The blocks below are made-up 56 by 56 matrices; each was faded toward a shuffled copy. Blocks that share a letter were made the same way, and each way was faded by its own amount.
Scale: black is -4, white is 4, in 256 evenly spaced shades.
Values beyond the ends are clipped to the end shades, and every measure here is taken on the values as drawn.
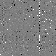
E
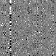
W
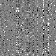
W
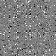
E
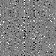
E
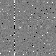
E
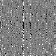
W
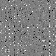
E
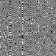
W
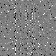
E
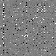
E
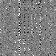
W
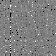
E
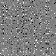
E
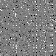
E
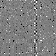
E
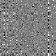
W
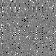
E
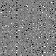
E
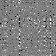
E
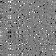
E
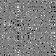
E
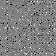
E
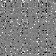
E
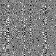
W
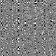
W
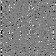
E
